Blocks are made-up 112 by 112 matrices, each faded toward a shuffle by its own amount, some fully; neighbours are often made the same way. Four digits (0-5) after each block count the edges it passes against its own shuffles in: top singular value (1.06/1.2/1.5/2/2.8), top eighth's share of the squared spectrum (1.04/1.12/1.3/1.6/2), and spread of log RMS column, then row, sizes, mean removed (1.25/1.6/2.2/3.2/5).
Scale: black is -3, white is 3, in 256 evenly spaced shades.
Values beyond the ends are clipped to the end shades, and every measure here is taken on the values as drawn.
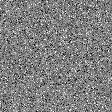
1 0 0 0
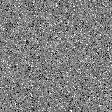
2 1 0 0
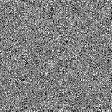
4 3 2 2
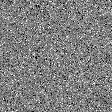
0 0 0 0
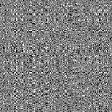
5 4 3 3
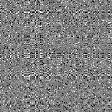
5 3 3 3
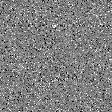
3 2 0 1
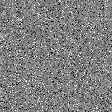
3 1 0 0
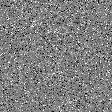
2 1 0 0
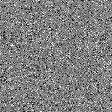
3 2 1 0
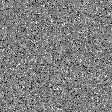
3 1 0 0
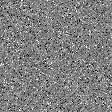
1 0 0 0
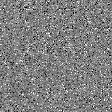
3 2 1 1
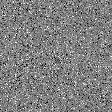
3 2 0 0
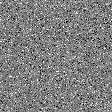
0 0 0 1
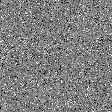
0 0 0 0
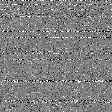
2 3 0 4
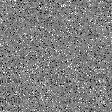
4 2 0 0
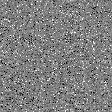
3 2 1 1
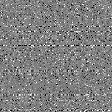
4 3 1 3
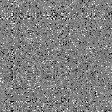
4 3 2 2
